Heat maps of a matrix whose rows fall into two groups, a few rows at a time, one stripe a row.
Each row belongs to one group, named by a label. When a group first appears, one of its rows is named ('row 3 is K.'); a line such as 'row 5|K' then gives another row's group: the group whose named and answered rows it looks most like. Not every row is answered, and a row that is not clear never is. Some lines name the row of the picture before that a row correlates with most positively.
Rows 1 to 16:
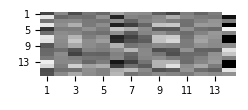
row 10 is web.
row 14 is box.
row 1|web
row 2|box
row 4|box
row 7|box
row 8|box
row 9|web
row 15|web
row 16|web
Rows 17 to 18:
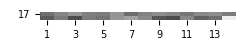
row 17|web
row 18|web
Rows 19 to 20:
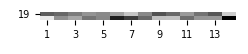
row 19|web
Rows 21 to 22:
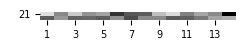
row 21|box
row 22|web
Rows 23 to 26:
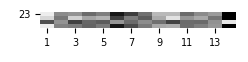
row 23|box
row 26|box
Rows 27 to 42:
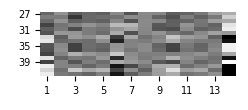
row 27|web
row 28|web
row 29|web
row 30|web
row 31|web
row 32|web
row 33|box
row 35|web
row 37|web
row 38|box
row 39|web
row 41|box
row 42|box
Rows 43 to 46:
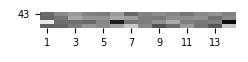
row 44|web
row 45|box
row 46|web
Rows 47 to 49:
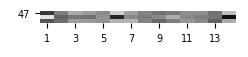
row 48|box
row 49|web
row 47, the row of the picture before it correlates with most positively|44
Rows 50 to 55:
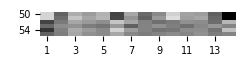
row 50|box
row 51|box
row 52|web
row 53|web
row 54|web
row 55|web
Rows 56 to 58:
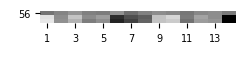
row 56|web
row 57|box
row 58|box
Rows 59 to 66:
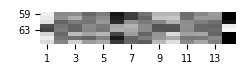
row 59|box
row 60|box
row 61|box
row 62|web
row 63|web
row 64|box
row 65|box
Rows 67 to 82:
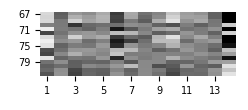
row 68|box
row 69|box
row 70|web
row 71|box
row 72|web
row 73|box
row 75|box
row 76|web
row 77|web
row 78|box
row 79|web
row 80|web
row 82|web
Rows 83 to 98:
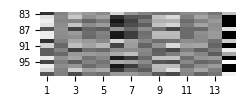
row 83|web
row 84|box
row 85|box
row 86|box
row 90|web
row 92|web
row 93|web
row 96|box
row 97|box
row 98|web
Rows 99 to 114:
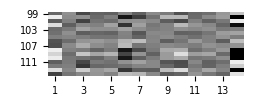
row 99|web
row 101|web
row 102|box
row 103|web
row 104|web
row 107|web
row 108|box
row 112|web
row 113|box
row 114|web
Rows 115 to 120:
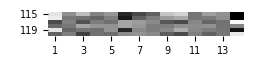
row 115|box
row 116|box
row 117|web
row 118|web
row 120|web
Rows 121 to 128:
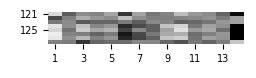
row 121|box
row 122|web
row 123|web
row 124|box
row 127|box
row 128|web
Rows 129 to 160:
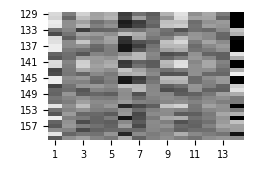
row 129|box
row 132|box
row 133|web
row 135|box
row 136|box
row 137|box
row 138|box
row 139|web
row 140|web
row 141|box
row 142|box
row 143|web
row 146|box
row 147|web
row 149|web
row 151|web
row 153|web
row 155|box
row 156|web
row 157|web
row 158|web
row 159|box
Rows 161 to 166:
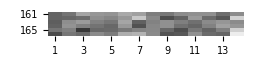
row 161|web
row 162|web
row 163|web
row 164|web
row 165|web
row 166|web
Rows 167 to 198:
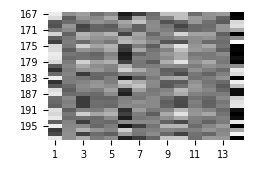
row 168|box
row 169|web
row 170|web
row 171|web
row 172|box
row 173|web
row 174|web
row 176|box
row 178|box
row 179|box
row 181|web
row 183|box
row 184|web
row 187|box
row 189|web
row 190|web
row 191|box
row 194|web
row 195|box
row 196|web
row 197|web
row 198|box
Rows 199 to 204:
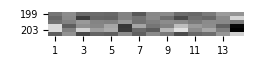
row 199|web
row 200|web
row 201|web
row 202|box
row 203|box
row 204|web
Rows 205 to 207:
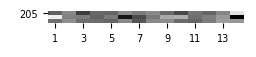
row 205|web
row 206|box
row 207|web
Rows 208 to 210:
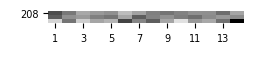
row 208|web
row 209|web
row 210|box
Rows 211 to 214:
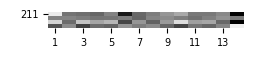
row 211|box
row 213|box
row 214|web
